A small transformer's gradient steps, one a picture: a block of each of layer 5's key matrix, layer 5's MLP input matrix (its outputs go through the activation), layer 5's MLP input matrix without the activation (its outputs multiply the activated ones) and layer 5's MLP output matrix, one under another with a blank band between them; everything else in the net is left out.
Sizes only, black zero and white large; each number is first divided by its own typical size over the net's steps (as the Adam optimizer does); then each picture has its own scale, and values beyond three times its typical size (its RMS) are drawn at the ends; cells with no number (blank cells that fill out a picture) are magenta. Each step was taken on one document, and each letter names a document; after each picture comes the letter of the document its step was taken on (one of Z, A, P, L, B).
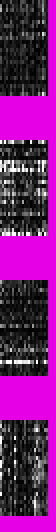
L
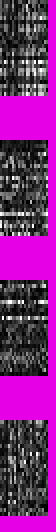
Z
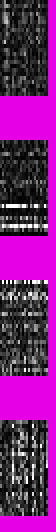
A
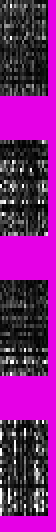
L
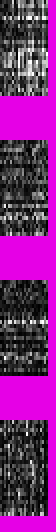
Z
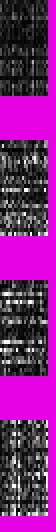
Z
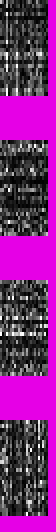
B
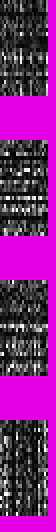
B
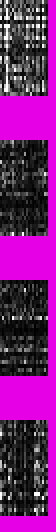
L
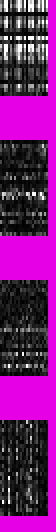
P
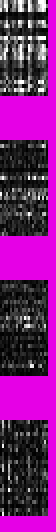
P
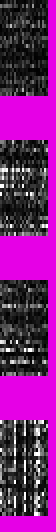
L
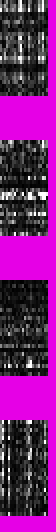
P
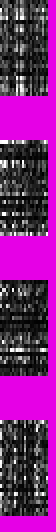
L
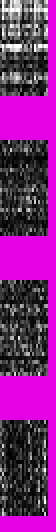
B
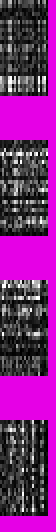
A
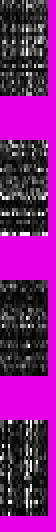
P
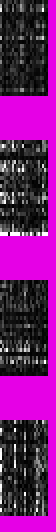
L
